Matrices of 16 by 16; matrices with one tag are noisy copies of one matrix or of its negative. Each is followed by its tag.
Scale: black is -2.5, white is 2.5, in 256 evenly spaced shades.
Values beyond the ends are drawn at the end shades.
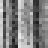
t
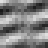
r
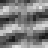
r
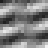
r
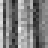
t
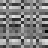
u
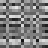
u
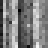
t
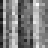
t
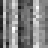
t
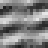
r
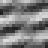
r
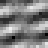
r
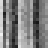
t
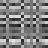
u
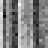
t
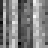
t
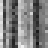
t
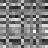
u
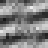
r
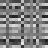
u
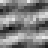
r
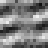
r
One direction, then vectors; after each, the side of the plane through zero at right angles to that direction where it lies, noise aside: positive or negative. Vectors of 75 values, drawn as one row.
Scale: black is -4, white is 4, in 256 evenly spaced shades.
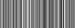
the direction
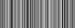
negative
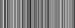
negative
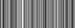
positive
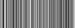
positive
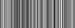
negative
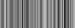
negative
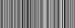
negative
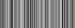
negative
